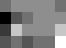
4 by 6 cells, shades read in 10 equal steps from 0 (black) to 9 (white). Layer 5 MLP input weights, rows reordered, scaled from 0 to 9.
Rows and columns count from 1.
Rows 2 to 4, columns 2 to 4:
3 4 5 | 7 5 5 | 4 3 4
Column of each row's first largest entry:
2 4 2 6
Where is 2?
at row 3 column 1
